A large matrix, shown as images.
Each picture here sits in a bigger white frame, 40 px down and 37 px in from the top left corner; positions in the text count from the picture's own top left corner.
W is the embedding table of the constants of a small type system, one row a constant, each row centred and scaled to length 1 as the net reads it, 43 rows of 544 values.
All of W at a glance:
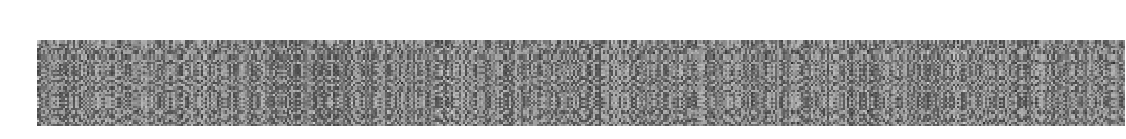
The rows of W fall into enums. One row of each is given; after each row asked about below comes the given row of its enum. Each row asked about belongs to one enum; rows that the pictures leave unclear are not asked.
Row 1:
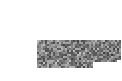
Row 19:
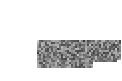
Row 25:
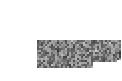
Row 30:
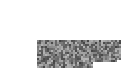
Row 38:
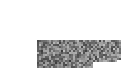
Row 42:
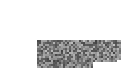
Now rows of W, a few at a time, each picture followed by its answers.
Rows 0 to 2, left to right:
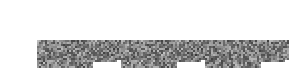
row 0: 1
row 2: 30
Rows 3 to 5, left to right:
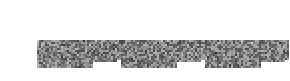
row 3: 19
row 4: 42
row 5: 25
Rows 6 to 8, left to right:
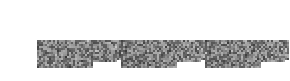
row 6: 25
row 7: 38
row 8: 38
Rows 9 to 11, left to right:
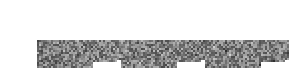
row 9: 38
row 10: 1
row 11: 25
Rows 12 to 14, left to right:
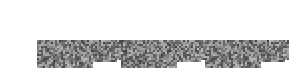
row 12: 30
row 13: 38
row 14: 30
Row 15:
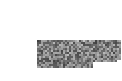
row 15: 42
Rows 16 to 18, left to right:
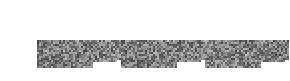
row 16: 38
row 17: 42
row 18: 1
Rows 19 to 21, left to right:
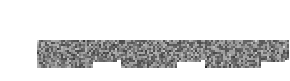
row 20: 42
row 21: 25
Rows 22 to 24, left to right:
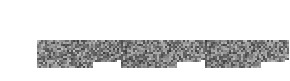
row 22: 1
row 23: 38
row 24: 38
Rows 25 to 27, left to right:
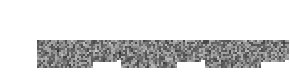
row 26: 30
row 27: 42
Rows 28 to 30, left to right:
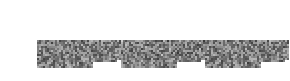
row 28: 30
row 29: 19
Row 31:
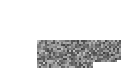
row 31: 1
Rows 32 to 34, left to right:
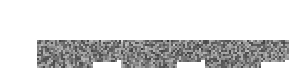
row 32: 30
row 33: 19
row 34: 42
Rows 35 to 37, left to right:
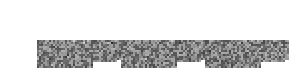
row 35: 25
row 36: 25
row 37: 42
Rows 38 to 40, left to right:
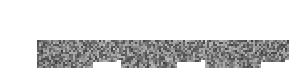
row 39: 30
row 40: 19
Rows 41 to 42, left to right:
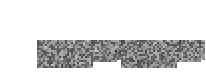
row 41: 25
